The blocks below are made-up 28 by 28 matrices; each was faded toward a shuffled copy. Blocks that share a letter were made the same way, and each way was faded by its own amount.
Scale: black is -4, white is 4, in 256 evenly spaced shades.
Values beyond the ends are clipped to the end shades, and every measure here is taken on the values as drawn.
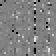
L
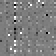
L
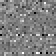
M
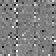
L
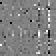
L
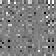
L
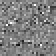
M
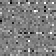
M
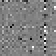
L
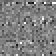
M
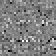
M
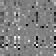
L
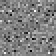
M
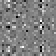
L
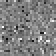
M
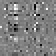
L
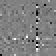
L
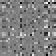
L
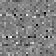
M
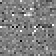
M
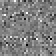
M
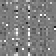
L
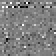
M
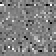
M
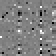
L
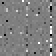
L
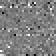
M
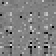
L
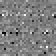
M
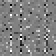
L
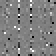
L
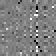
L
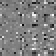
L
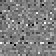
M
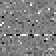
M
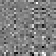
L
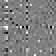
L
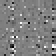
L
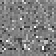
M
